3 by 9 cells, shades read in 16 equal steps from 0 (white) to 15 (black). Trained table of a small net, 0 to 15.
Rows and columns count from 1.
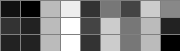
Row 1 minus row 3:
1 2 0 1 0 5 3 -1 -8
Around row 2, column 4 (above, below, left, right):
1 0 4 11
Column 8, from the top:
3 4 4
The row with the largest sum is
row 1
